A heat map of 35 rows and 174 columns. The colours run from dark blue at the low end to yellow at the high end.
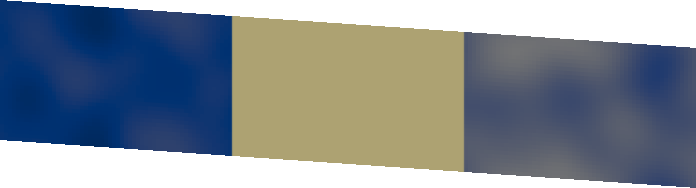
The table splits into one row of 3 panels. Panel 1,1: very low, smooth, faint in contrast. Panel 1,2: high, flat. Panel 1,3: low, smooth.
